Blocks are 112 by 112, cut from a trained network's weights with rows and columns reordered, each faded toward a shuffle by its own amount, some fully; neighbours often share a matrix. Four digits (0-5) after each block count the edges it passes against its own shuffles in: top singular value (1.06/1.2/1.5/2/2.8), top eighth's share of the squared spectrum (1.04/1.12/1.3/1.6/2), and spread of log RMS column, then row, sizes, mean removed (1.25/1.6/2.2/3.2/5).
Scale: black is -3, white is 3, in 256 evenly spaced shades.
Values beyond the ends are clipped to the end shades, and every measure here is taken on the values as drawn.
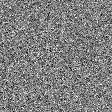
0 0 0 0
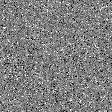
0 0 0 0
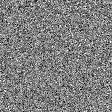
0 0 0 0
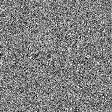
2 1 0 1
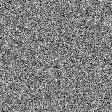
0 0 0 0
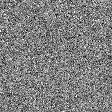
0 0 0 0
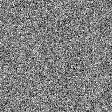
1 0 0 0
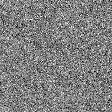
2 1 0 0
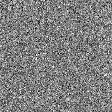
2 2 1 1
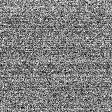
3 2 0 0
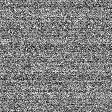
3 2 0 0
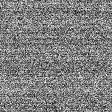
3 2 0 0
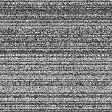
5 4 2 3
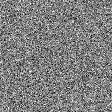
1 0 0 0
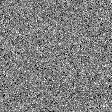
1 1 0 0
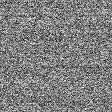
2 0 0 0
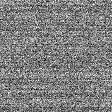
3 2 0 0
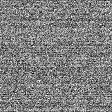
3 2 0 0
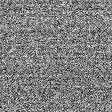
2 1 0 0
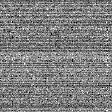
5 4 2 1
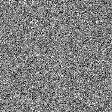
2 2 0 1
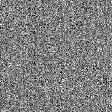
2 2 1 2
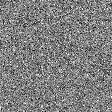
1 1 0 0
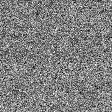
1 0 0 0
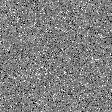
1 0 0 0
